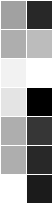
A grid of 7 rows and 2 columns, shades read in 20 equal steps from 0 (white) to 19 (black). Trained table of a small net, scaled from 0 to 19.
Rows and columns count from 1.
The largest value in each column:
7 19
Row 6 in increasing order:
6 16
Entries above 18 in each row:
0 0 0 1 0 0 0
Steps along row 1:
up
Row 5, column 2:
15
